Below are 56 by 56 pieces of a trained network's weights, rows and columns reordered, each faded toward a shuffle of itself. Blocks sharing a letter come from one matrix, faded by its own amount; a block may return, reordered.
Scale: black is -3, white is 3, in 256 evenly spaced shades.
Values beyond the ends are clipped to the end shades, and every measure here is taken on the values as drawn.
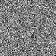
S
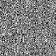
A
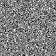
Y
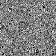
Y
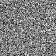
Y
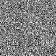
S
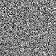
S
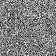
Y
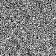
Y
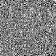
A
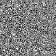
A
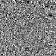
A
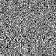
A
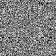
S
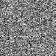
S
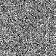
Y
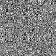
A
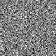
A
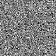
A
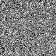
Y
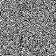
A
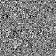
A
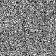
S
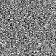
S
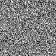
S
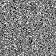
Y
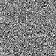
A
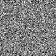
S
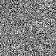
A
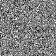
Y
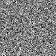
Y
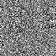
S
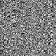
A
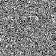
Y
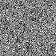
Y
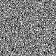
Y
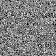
Y
